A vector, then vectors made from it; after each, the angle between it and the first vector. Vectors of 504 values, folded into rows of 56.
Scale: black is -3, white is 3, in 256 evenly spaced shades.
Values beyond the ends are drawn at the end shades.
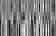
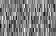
partly aligned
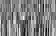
nearly opposite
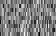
partly aligned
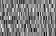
orthogonal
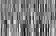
nearly opposite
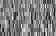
partly aligned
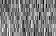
partly opposed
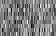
partly aligned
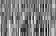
nearly opposite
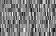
partly aligned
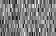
orthogonal
